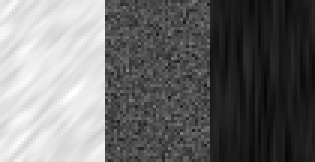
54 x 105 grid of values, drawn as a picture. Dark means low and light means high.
The table splits into one row of 3 panels. Panel 1,1: very high, slanting up to the right, faint in contrast. Panel 1,2: low, fine-grained. Panel 1,3: very low, streaked downward, faint in contrast.
